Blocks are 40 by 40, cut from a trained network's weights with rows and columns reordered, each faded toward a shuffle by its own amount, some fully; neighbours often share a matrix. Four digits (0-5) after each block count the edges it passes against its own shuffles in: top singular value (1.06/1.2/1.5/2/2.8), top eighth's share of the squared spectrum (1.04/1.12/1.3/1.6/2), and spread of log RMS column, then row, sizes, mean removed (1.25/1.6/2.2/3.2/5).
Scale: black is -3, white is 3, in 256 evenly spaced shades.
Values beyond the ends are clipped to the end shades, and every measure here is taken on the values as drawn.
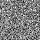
0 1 0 0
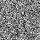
0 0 0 0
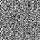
3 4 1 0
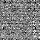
2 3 2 0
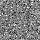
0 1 0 0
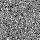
0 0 0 0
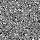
0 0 0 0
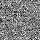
0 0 0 0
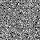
0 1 0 0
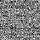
2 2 1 0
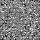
1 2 2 0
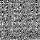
2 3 2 0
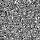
1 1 0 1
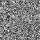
2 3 1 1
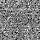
1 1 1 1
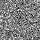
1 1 0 0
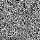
2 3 1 1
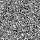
1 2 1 0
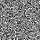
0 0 0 1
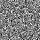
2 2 0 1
